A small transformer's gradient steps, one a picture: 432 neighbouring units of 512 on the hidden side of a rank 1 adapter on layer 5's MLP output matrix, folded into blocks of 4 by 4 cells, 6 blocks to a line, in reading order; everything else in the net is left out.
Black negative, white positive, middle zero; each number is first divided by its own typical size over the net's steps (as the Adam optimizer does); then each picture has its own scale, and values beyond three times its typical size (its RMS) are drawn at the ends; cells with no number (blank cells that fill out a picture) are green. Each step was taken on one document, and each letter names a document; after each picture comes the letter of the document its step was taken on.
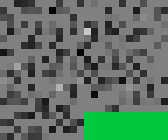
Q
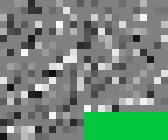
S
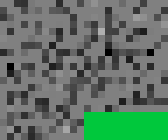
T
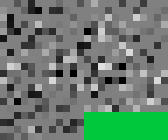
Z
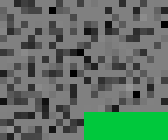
Q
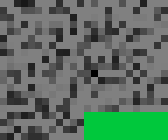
Z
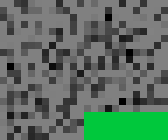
T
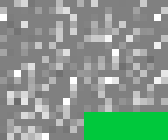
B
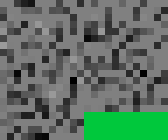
Z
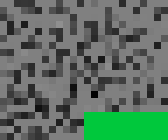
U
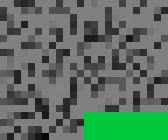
Z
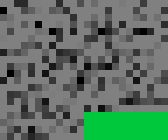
T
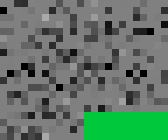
S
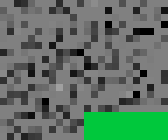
Q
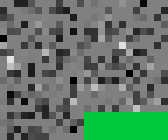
Z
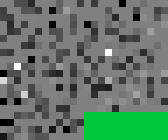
Q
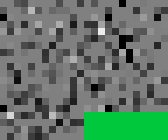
U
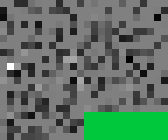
T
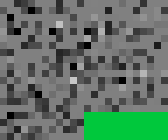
S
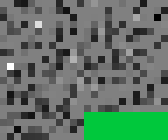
T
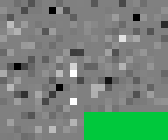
Q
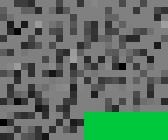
U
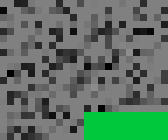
T
